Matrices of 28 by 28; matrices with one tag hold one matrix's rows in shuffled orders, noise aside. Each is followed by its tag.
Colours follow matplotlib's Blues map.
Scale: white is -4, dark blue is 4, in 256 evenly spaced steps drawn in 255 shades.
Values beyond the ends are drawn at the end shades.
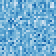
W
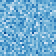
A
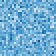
W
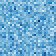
W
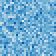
A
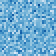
W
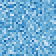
A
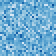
A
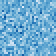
A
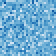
A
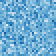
A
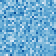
A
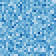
W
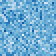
A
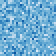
A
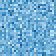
W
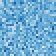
A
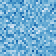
A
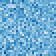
A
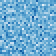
A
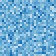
W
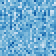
W
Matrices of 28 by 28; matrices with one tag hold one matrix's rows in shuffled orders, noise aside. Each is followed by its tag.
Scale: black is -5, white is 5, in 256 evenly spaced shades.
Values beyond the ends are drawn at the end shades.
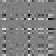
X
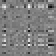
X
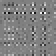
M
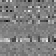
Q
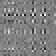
M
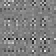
M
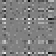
X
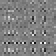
M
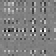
M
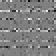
Q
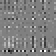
M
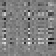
X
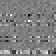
Q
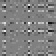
X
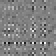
M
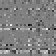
Q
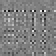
M
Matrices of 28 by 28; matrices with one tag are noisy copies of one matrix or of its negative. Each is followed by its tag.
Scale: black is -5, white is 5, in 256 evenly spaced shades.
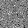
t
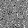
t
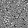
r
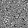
r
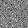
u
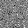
t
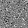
r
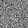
u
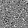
r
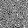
t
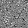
r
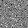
u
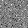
u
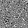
r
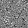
r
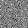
u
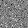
u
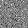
u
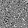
r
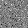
u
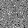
t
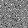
u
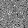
t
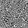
r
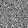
u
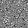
r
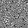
r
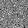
t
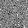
t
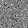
u
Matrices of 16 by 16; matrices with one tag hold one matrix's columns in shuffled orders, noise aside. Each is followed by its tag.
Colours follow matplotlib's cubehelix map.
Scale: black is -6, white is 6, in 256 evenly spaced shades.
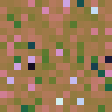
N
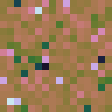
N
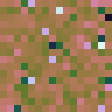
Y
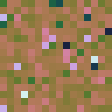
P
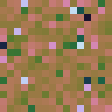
Y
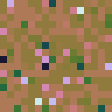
N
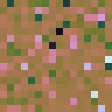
P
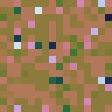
Y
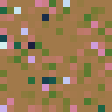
Y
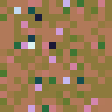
Y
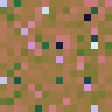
Y
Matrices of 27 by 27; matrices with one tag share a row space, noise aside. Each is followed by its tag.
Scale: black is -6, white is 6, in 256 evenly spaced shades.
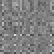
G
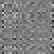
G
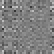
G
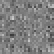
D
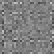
G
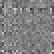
G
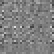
G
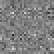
D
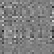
G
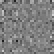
G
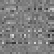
D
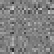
D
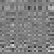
D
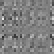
G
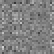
G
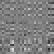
D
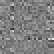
D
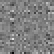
D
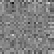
D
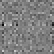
G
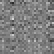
D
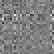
G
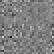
G
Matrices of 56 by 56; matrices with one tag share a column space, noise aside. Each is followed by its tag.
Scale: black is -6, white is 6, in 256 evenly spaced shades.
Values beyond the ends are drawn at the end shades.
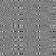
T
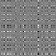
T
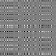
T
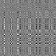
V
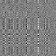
V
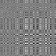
V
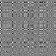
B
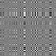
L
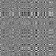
L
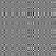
L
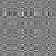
L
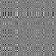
L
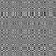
L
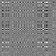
B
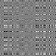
T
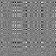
B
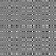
T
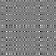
T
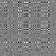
B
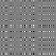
T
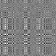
V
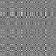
L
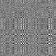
V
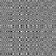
T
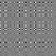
B
